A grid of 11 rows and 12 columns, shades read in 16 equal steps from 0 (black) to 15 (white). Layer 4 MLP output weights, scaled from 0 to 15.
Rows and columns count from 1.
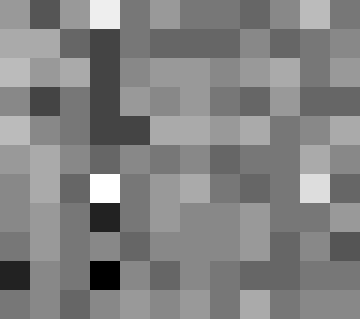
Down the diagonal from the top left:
9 10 10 4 4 7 10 8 9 6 8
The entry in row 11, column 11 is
8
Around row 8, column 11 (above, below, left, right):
13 8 7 9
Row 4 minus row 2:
-2 -6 1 0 2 2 3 1 -2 3 -1 -2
